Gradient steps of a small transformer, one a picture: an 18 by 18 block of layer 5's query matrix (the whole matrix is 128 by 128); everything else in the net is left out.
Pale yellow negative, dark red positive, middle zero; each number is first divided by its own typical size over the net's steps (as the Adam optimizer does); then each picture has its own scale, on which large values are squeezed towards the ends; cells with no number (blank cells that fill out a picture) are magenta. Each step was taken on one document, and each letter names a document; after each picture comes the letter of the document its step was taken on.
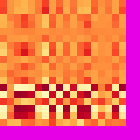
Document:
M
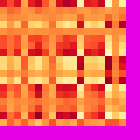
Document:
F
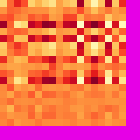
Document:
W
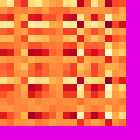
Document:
F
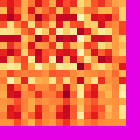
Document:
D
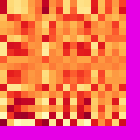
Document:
M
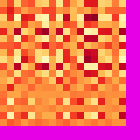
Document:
D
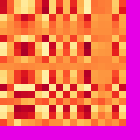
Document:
M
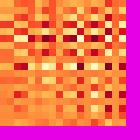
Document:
W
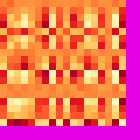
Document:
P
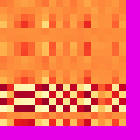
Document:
M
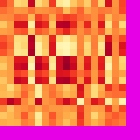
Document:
D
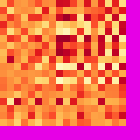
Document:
D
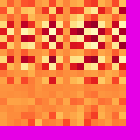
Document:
P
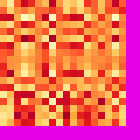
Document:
M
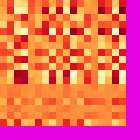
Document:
P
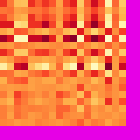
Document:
W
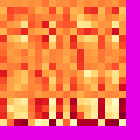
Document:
P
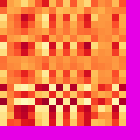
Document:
M
